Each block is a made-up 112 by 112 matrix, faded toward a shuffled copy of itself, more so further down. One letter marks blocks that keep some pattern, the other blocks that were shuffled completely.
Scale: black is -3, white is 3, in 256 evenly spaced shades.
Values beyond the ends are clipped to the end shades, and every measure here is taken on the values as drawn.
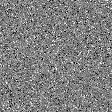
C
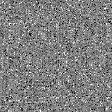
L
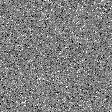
C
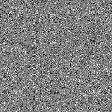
L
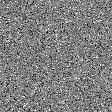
C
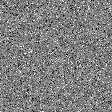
C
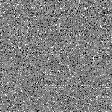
L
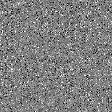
L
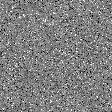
C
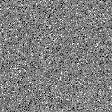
L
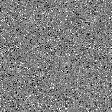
L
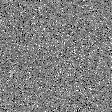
C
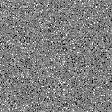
L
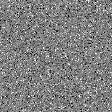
L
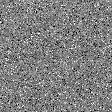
C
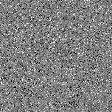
L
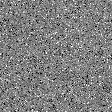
C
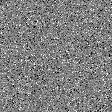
C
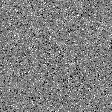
C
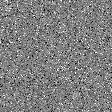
C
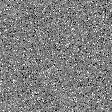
C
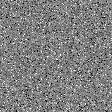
C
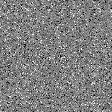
L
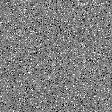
L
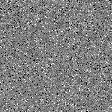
L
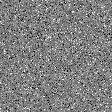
C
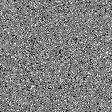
L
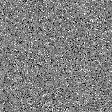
L
